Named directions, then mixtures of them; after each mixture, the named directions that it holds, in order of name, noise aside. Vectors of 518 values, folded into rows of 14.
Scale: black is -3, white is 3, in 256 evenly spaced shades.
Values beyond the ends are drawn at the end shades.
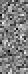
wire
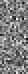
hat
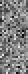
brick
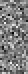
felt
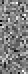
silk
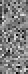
brick, wire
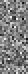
hat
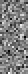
hat, wire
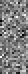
brick, silk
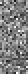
brick, hat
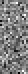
silk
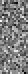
felt, silk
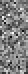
brick, felt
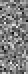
felt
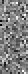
silk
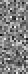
hat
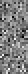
brick, hat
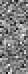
brick, wire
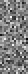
hat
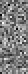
hat, wire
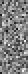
silk, wire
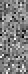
brick, hat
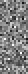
hat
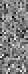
brick, hat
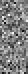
brick, felt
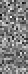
hat, wire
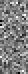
brick, silk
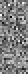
hat, wire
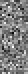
felt, wire
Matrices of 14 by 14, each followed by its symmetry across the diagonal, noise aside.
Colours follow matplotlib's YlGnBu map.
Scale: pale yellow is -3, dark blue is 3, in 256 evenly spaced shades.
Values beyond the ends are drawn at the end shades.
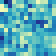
antisymmetric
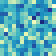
neither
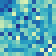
symmetric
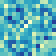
symmetric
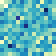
symmetric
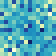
symmetric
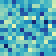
neither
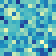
symmetric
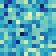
neither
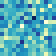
neither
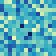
antisymmetric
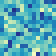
neither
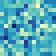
antisymmetric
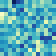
antisymmetric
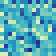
antisymmetric
